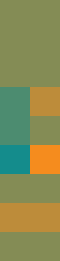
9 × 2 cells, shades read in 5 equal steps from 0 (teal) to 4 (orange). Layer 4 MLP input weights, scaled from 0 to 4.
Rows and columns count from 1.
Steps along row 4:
up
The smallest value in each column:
0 2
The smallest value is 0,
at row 6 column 1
